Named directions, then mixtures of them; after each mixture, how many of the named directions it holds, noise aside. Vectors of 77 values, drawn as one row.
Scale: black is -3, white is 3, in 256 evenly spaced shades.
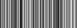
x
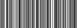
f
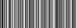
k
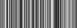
two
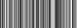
three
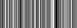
three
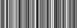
one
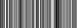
three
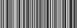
three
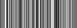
two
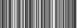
three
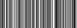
two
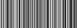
three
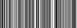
two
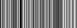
one
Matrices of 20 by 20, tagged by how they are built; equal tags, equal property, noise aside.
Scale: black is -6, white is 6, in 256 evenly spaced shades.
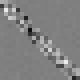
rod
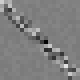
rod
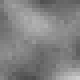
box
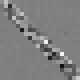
rod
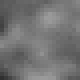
box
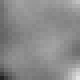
box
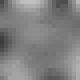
box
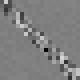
rod
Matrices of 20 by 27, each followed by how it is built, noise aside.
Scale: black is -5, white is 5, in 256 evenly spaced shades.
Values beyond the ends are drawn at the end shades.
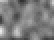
smooth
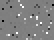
sparse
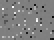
sparse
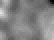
smooth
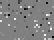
sparse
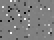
sparse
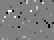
sparse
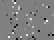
sparse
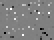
sparse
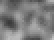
smooth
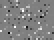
sparse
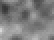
smooth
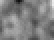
smooth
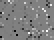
sparse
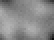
smooth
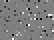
sparse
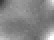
smooth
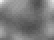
smooth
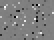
sparse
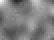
smooth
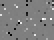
sparse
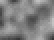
smooth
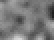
smooth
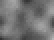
smooth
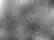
smooth
